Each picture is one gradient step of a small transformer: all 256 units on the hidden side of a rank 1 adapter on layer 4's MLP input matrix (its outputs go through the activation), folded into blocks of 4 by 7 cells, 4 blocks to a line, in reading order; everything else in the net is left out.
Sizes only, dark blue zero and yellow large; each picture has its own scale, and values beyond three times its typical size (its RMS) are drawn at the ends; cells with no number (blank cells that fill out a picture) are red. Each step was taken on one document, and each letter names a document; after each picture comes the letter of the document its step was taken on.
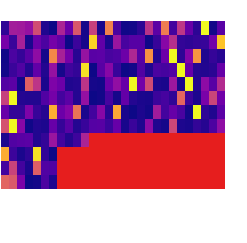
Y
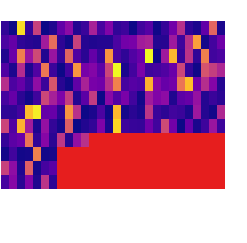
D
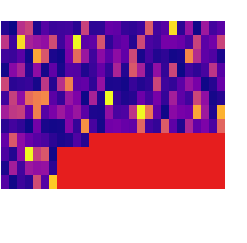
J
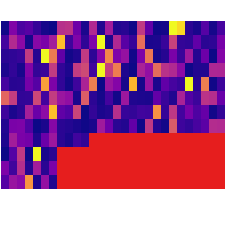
Y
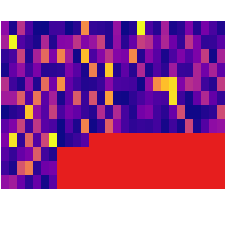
J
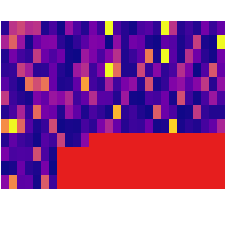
Y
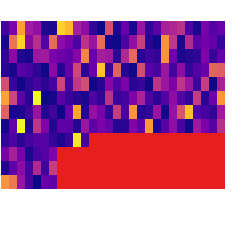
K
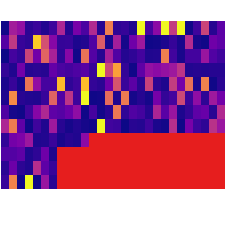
Y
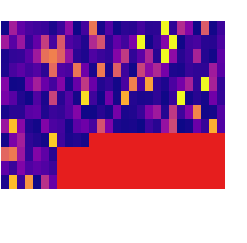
Y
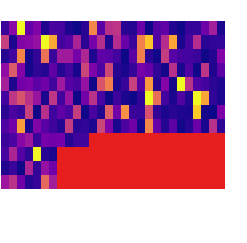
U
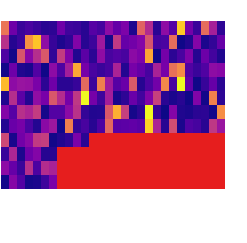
U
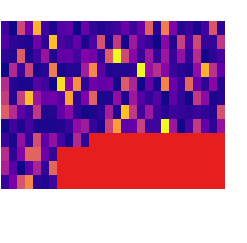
J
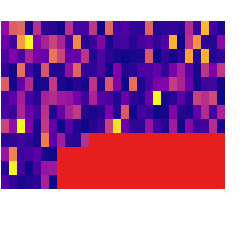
D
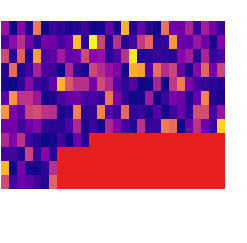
J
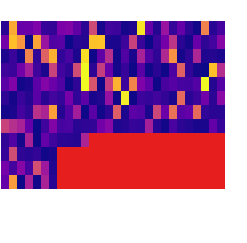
Y
